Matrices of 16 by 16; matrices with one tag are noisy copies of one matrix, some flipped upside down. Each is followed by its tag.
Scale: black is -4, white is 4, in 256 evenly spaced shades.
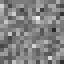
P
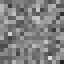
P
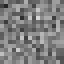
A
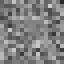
P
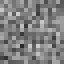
A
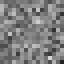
P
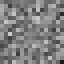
P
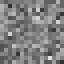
P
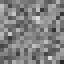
P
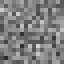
A
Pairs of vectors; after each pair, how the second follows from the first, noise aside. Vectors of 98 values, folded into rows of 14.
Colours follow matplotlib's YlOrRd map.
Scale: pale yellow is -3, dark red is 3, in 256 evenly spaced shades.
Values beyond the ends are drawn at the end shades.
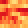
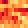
copied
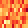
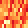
copied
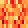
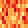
wrapped around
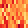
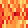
wrapped around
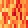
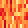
wrapped around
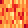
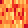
copied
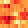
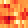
copied
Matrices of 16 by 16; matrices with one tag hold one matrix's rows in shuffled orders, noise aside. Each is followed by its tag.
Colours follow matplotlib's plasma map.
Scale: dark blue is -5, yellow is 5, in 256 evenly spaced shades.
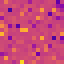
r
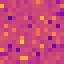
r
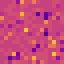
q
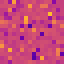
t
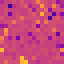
r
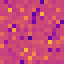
t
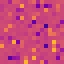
q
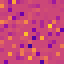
t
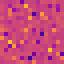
t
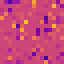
q
